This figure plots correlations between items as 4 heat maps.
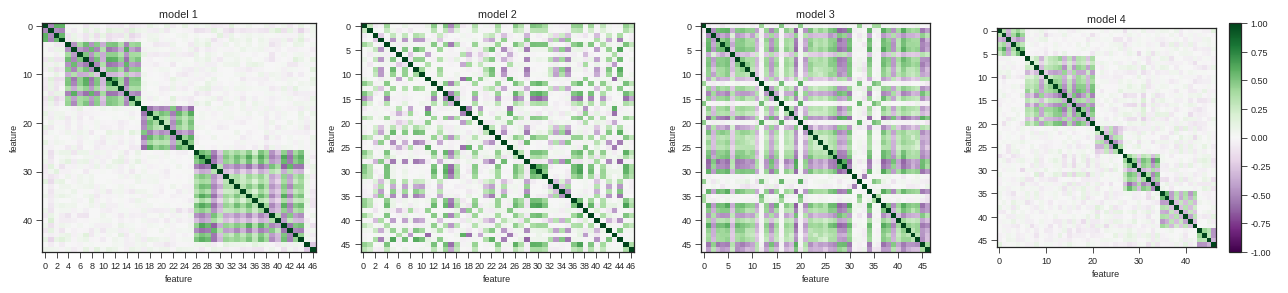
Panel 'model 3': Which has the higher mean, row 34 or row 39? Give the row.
34
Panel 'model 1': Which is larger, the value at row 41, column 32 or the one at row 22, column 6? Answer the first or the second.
the first
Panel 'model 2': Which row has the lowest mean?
15
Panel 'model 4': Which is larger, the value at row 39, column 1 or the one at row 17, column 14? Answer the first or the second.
the first
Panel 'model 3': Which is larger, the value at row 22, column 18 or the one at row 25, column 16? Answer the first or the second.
the first
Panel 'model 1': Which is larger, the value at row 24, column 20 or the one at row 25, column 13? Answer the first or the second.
the first
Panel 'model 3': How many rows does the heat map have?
47
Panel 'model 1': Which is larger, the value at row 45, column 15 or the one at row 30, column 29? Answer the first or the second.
the second
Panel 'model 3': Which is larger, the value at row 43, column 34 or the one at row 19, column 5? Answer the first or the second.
the first
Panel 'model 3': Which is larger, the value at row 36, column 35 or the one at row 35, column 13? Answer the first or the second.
the first
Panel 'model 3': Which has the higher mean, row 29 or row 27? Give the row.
27
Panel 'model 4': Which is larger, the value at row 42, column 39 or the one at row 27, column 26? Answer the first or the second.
the second
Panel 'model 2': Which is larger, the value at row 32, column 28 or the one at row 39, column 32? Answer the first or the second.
the second
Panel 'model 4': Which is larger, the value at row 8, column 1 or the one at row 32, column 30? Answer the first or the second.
the first
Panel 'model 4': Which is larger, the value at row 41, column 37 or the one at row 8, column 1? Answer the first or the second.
the first
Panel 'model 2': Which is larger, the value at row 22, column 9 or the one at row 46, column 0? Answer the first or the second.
the first
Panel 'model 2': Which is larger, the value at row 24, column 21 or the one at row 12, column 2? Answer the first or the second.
the second
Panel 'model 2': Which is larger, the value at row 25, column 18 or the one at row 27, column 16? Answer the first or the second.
the first
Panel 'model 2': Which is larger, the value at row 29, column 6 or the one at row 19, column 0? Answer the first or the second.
the second
